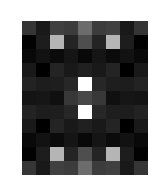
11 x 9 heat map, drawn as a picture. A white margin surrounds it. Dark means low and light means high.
Values change most from cell to cell in the centre. The centre is the ninth with the highest average. Its left and right halves mirror each other, and so do its top and bottom. No overall slope runs across the table. There is no seam.
